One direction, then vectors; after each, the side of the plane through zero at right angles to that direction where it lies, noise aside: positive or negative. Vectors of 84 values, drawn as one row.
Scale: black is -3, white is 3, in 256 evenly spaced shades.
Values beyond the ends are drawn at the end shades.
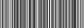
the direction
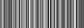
negative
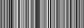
negative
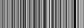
positive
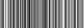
positive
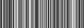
negative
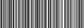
negative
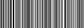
negative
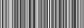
positive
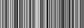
positive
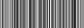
positive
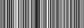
negative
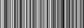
positive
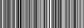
positive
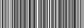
positive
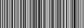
positive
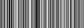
negative
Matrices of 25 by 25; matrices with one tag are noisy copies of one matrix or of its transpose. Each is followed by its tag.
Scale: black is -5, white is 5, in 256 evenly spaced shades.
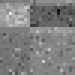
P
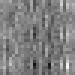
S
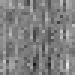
S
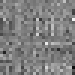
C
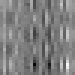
S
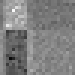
P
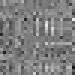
C
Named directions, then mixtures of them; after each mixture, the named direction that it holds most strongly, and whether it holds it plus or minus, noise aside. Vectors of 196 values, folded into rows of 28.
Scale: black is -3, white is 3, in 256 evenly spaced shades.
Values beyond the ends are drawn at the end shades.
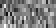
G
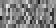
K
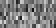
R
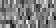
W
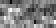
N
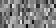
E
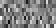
K, minus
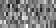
R, plus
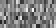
R, minus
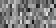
E, plus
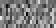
K, minus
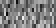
R, plus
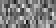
K, minus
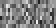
K, plus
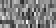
W, plus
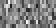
K, plus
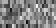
W, minus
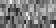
N, minus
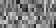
R, plus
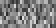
R, plus
